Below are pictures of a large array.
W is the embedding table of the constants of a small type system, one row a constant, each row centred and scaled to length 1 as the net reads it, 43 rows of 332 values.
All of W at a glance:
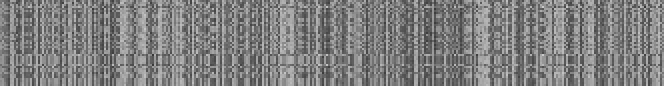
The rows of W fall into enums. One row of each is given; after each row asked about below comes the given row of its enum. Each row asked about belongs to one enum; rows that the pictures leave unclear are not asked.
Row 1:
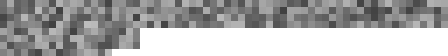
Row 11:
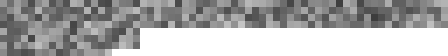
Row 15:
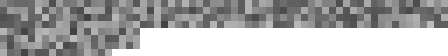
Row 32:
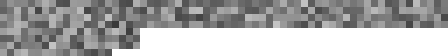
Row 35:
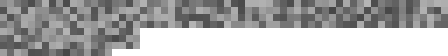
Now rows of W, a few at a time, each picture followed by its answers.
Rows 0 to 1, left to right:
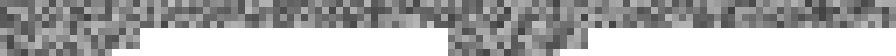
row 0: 15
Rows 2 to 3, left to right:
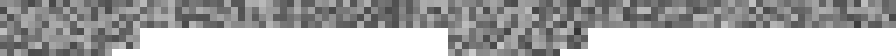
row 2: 35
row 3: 32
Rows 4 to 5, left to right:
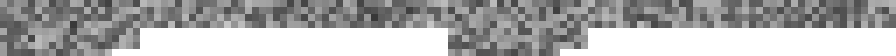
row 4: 11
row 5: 35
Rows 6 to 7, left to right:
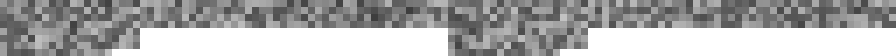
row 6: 11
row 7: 15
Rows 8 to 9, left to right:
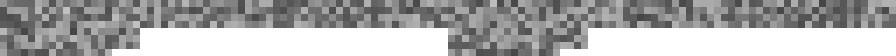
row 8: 15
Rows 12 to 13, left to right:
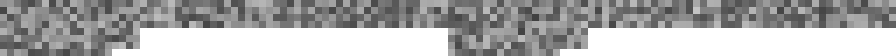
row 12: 35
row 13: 15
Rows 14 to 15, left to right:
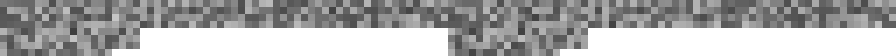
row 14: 15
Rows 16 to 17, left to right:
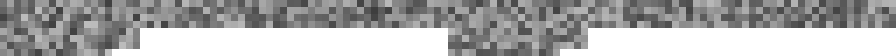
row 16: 1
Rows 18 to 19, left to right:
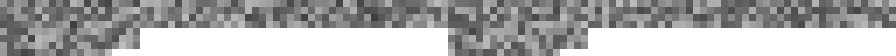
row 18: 11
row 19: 15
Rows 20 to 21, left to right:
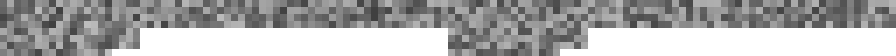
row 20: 1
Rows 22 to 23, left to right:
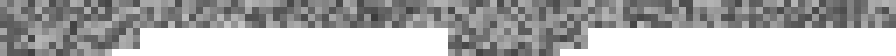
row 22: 11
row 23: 35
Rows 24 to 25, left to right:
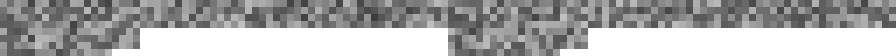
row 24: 11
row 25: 15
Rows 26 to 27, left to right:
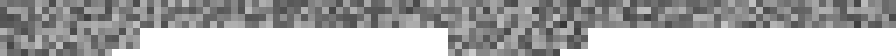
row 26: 15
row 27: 32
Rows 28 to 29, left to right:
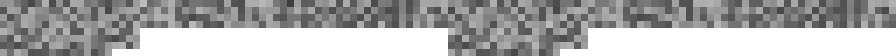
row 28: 35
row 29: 35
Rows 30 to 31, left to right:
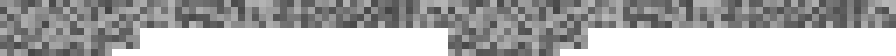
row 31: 35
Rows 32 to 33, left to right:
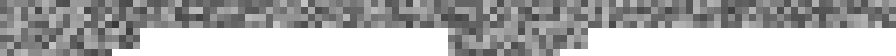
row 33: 15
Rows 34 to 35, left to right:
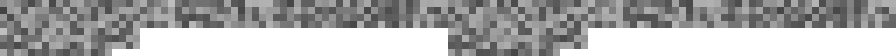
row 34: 35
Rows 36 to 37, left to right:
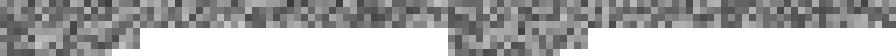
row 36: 11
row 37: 15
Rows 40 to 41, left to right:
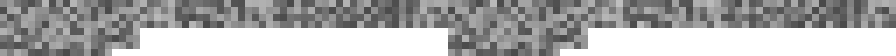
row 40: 35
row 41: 35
